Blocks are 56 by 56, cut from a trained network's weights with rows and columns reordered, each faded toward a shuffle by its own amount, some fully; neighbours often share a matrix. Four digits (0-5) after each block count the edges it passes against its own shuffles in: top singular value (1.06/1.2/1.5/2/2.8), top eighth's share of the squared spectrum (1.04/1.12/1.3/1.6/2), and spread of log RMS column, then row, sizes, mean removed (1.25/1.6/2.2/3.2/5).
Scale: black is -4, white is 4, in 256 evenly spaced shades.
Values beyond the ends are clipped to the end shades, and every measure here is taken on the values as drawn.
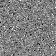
0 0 0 0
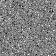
0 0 0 0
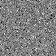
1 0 0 0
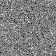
0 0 0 0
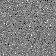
0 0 0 0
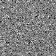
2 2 0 1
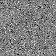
1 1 0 0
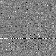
3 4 0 2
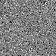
2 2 0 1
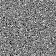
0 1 0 0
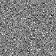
3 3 2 1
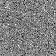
2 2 0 0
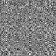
4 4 2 2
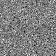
2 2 1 0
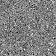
1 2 1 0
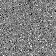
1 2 0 0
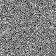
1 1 0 0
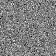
0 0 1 0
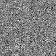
2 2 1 1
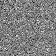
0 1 0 0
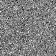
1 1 0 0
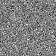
1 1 0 0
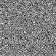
3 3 1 1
